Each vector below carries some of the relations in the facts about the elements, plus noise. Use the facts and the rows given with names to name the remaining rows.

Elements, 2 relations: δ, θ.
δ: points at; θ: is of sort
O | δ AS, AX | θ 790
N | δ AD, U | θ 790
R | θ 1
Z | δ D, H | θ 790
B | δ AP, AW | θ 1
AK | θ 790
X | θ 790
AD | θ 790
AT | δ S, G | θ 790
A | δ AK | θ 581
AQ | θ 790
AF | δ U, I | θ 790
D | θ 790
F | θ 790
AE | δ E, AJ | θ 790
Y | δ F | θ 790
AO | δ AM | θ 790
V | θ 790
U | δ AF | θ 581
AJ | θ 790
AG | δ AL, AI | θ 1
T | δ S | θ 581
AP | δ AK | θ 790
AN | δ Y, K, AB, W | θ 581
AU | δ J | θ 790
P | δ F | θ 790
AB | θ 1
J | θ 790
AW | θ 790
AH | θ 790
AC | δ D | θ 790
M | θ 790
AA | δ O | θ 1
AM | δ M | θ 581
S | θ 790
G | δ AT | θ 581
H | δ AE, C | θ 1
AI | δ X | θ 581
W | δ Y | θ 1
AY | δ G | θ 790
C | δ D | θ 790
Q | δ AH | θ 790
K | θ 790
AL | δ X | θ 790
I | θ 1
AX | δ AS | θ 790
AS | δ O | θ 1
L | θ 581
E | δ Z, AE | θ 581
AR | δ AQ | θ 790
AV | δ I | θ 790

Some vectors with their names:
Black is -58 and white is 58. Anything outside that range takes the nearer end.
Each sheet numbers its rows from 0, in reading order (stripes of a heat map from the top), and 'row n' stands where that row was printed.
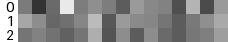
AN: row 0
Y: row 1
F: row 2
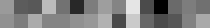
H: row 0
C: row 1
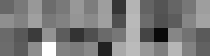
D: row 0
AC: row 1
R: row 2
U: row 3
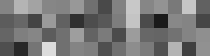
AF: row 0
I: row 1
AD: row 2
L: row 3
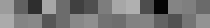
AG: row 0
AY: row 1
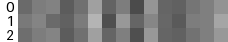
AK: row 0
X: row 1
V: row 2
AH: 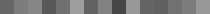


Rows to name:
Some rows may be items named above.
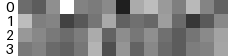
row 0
U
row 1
AT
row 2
P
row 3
X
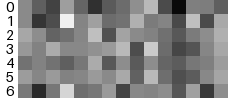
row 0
B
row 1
AI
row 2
AL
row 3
Z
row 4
F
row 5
AE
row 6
T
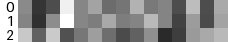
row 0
AI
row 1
E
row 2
O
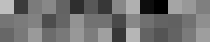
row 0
AS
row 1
S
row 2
D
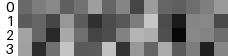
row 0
AJ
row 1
I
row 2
W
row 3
G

